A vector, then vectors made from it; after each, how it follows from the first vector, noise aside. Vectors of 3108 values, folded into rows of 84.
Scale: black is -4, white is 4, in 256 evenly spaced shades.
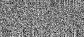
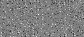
partly zeroed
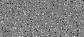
partly zeroed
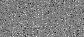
partly zeroed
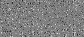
partly zeroed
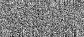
negated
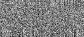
negated
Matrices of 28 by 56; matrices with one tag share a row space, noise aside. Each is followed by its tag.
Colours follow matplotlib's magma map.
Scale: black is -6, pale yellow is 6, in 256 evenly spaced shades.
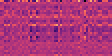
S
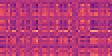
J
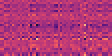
S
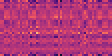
S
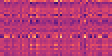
S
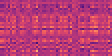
J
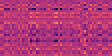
S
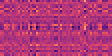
S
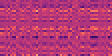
J
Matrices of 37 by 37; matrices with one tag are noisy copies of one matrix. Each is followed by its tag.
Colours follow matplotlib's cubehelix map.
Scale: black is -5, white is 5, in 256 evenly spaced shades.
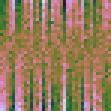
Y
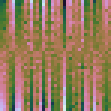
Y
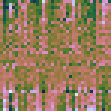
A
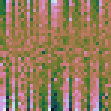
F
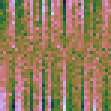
Y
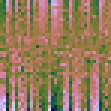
F
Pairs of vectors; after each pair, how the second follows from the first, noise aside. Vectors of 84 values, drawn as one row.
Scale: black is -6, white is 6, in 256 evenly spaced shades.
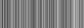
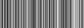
scaled up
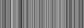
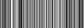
scaled up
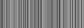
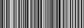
scaled up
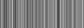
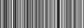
scaled up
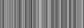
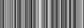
scaled up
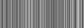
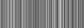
wrapped around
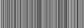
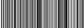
scaled up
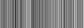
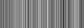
wrapped around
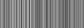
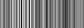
scaled up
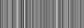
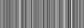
wrapped around
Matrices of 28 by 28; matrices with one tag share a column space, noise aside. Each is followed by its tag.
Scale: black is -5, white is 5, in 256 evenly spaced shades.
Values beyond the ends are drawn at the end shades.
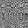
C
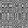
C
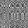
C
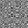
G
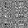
G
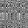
C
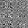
G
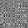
G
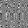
C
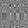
C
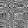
C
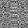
G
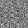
G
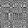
C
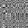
C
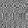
C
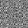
G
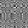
C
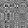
C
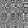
C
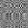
C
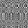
C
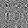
C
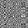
G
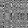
C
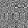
C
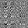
G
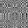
C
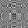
C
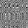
C
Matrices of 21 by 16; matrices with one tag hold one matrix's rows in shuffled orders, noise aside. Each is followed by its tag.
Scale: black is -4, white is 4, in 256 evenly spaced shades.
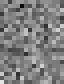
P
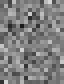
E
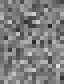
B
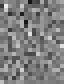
E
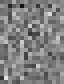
E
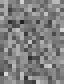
E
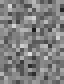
B
